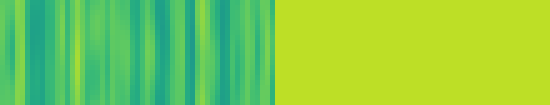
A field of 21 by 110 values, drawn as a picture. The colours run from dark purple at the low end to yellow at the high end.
It is made of 1 by 2 panels. Panel 1,1: high, streaked downward. Panel 1,2: very high, flat.
